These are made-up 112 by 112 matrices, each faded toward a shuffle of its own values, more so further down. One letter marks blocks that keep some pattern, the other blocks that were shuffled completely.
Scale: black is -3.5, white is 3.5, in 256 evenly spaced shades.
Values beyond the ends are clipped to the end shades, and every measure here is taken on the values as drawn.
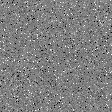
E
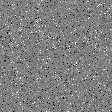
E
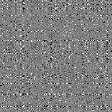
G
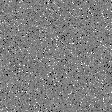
E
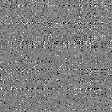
G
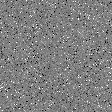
E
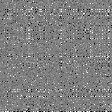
G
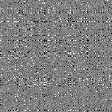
G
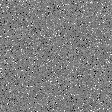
E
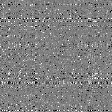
G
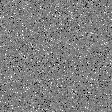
E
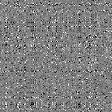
G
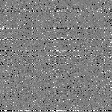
G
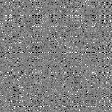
G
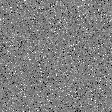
E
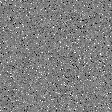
E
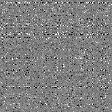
G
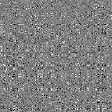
G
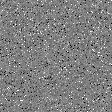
E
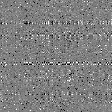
G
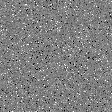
E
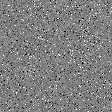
E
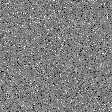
E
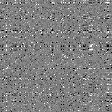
G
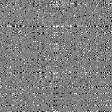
G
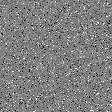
E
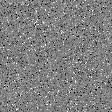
E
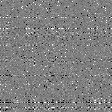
G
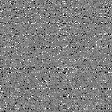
G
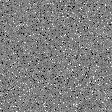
E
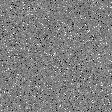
E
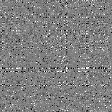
G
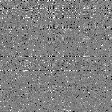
G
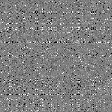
G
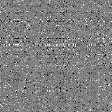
G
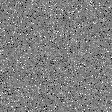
E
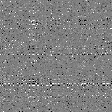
G
